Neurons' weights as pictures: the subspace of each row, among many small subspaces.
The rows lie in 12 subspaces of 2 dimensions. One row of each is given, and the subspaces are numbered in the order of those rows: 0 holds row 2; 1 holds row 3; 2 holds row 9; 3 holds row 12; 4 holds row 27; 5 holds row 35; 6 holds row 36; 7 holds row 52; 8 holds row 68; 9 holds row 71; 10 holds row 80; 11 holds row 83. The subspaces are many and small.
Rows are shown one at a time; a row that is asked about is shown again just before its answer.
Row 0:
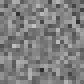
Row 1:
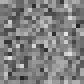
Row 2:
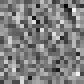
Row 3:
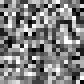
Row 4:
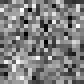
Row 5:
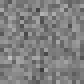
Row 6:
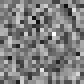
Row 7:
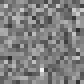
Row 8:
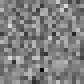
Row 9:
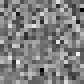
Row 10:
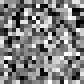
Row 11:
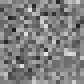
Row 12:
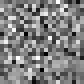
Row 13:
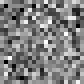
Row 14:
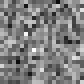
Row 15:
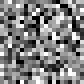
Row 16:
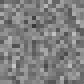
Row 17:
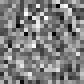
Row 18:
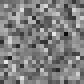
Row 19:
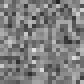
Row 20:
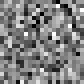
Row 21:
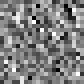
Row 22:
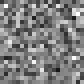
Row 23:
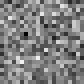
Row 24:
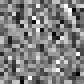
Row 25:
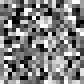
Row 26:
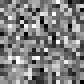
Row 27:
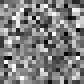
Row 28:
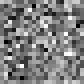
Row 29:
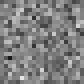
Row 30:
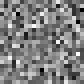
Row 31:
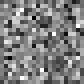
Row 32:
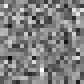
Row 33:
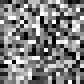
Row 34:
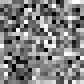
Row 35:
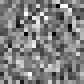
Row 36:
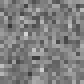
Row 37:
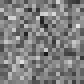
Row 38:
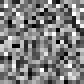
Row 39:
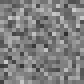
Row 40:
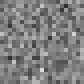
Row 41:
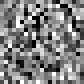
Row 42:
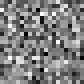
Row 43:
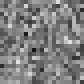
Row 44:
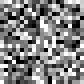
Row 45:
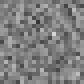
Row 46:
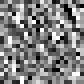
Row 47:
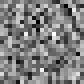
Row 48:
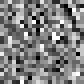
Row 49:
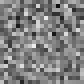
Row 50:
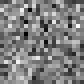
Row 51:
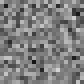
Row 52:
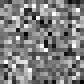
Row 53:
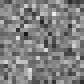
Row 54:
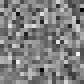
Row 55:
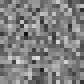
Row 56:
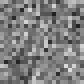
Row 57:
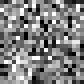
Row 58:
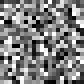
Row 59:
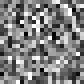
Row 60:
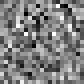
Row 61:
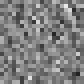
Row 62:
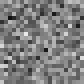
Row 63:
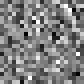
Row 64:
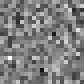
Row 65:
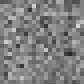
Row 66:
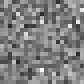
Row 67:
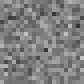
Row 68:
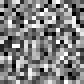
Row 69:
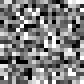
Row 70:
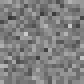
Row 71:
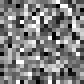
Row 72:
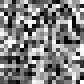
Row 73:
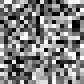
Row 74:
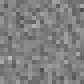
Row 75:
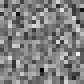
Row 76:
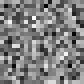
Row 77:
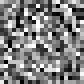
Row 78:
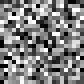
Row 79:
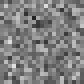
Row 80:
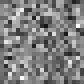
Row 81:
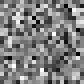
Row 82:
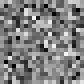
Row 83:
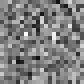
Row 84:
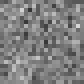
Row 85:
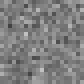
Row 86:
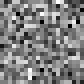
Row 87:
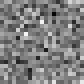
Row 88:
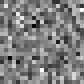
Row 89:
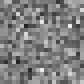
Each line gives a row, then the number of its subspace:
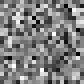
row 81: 4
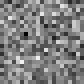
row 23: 0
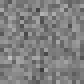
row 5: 10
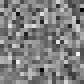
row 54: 2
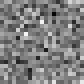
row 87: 7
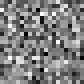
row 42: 10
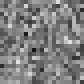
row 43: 1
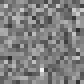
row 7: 6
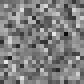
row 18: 11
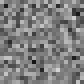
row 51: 1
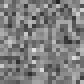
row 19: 1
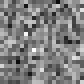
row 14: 1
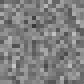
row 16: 8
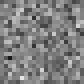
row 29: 10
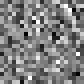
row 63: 0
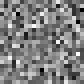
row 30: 2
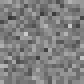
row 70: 9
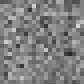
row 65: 3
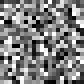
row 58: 8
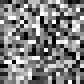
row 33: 11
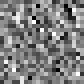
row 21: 0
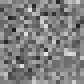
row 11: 3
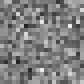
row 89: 2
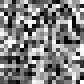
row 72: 1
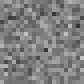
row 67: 9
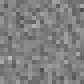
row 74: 7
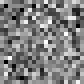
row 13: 6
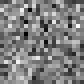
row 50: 6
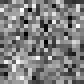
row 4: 6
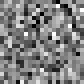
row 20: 9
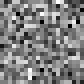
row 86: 8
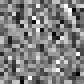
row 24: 0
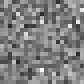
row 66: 2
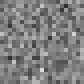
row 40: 3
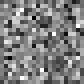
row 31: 10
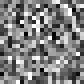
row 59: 11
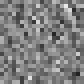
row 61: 0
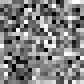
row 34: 4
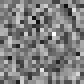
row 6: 11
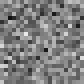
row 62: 9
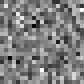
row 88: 7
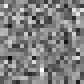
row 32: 6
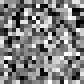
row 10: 4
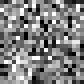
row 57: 6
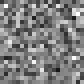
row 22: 1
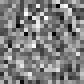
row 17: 5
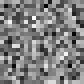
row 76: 8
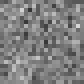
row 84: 6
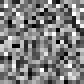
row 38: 8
